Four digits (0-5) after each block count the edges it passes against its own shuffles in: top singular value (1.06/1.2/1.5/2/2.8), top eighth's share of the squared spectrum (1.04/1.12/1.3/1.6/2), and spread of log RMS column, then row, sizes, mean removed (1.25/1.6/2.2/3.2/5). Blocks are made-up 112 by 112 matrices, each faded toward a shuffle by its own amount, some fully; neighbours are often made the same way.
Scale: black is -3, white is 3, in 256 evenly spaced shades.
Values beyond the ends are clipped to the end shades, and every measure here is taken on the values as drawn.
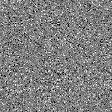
3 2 1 1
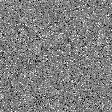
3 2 0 1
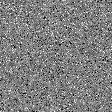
0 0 0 0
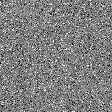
3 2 0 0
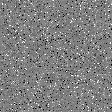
2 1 0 0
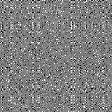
5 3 3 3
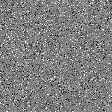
3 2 0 0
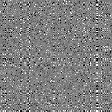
5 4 3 3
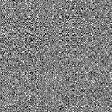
4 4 3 3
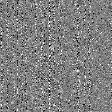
2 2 4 0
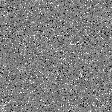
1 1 0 1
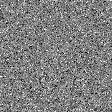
0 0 0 0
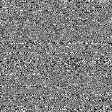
1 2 0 4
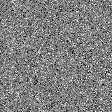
0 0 0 0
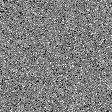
0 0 0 0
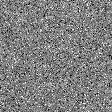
2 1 0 0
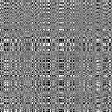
5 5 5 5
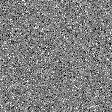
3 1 0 0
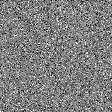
3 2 0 0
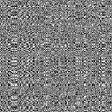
5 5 4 4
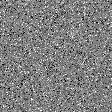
1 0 0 0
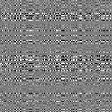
5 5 4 5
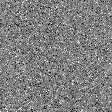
0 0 0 0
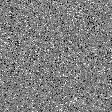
2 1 0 0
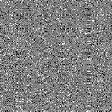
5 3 2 2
